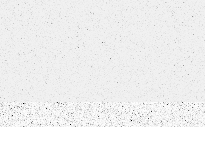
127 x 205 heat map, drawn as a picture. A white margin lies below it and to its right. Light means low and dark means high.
Odd rows or columns: none. Stripes: none. Slope: none. Seam: horizontal, 80% of the way down, the top part calmer. Mirror symmetry: none. Histogram: skewed, a long tail of high values.
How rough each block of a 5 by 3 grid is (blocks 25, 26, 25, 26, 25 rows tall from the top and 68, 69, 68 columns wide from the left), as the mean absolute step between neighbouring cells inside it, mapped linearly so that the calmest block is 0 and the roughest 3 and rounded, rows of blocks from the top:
0 0 0 | 0 0 0 | 0 0 0 | 0 0 0 | 3 3 3
